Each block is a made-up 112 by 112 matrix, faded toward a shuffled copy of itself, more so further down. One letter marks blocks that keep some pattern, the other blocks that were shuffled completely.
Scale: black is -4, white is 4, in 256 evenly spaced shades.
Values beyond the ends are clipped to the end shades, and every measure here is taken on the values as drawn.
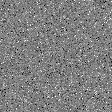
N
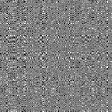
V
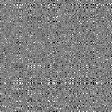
V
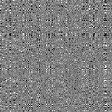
V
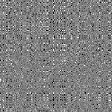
V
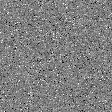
N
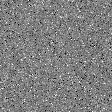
N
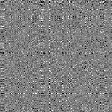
V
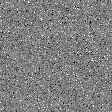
N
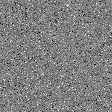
N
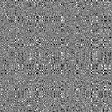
V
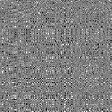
V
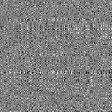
V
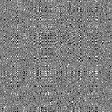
V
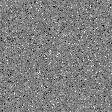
N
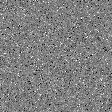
N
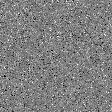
N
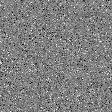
N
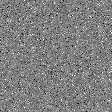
N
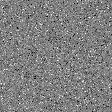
N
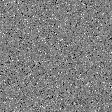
N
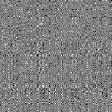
V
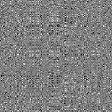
V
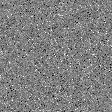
N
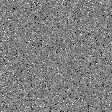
N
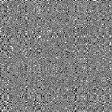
V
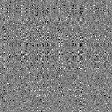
V
